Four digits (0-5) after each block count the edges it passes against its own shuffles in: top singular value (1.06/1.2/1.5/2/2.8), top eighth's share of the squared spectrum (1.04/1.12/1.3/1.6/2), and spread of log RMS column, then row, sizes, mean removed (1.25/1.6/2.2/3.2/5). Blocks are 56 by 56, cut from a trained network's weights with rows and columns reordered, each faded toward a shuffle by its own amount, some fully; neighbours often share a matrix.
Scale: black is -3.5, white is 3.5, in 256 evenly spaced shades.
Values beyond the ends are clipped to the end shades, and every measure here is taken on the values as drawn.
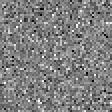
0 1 0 0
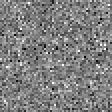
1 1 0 0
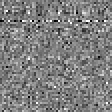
3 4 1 2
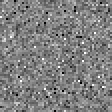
0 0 0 0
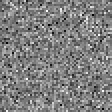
0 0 0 0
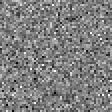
0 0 0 0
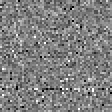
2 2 0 1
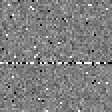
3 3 0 1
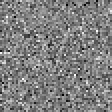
0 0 0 0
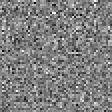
3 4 2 1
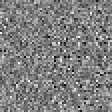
3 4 1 2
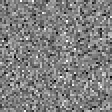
1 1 0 0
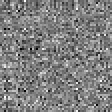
3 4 2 2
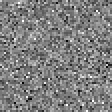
2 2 0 1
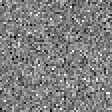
1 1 0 0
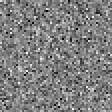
0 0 0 0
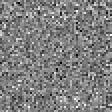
3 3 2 1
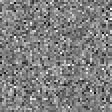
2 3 2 1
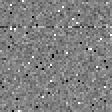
2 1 0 0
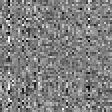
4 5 3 2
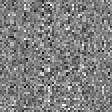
3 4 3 1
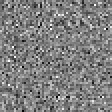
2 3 1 2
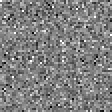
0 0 0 0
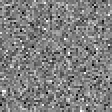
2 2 0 0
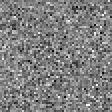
1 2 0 1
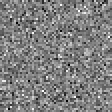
0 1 0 0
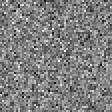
1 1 0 0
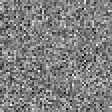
3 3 1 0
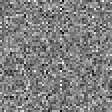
3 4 2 1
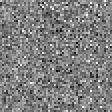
2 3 1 1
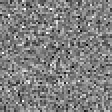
2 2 0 0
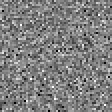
1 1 0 0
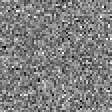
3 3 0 1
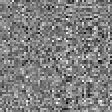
4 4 2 2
